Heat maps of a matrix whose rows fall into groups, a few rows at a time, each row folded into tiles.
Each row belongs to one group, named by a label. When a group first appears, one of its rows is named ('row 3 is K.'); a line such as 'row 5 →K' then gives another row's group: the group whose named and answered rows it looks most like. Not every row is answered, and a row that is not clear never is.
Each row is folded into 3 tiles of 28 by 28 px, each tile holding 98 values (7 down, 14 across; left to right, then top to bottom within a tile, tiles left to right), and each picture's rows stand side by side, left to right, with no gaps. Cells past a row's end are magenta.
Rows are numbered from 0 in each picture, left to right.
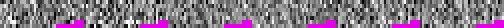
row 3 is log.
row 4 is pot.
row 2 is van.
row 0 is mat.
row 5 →pot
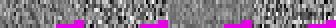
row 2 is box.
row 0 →van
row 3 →pot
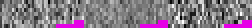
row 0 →pot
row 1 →box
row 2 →mat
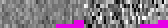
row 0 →box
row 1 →van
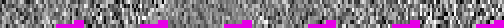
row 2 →van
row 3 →mat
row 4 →box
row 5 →mat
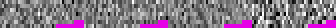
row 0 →pot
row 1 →box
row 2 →van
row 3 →mat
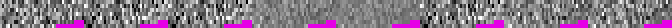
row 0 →box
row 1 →van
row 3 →log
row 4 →log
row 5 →van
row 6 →log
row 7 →log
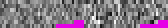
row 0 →pot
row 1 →mat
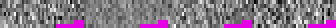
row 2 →log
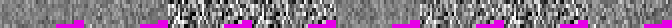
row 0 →box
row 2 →mat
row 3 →mat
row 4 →pot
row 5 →mat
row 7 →log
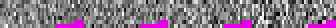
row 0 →log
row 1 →pot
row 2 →box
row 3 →mat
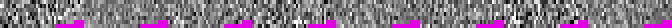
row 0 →van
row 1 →log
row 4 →log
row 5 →box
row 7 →log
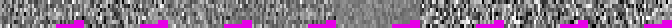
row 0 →box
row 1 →van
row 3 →box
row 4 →log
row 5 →pot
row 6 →mat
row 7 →van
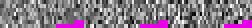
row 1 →box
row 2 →mat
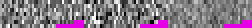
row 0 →box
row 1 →mat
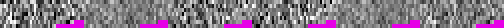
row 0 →mat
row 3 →van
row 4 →box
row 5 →mat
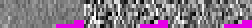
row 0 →log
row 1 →mat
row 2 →mat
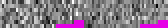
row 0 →box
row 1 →van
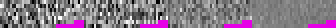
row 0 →van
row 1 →pot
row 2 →pot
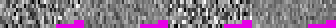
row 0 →van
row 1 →van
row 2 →pot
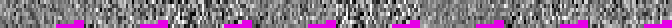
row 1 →pot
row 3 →van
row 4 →mat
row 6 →van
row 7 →pot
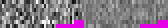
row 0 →pot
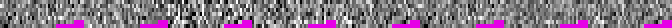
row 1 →log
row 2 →mat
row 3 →pot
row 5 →van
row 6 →pot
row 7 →mat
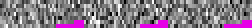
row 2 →pot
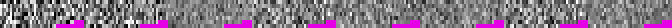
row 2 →van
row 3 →box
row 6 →box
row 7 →log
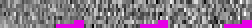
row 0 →log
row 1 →pot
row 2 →box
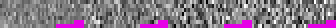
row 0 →log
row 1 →mat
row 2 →van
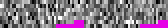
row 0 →van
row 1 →pot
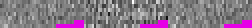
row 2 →log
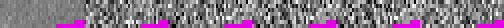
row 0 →log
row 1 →pot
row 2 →van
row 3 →van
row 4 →van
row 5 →box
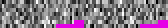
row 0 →pot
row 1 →pot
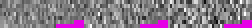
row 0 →log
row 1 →log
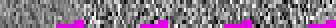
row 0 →van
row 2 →box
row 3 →van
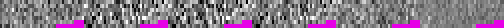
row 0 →pot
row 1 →van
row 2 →van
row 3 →van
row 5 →log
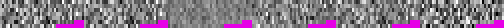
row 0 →box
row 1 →box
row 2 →pot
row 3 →log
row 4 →box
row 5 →pot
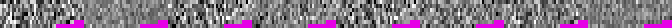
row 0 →mat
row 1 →log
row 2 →van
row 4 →van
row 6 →mat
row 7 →box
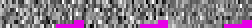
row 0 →box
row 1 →pot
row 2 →log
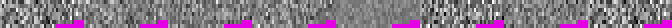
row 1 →box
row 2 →box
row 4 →log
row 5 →box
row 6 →pot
